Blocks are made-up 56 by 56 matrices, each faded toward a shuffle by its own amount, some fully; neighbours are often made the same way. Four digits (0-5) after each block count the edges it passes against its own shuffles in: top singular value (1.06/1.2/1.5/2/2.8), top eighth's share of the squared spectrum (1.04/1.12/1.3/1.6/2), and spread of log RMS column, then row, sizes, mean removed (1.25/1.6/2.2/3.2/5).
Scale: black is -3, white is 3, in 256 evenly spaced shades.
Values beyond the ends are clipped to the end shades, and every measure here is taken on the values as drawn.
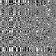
5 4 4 3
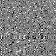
4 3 2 2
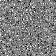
2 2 0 0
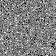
0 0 0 0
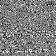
1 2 0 3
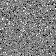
0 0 0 0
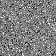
0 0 0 0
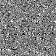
1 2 0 2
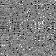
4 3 1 1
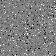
2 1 0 0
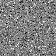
0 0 0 0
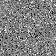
0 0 0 0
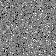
1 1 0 0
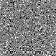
3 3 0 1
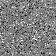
2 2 0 0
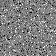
0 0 0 0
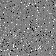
1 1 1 0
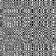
5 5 4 3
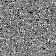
1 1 0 0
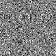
3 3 1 1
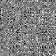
4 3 2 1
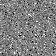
2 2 0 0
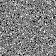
2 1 0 0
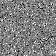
1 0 0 0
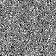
2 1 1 0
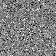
2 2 0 0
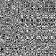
4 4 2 2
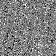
1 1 0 0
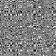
4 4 2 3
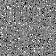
3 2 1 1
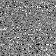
1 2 0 2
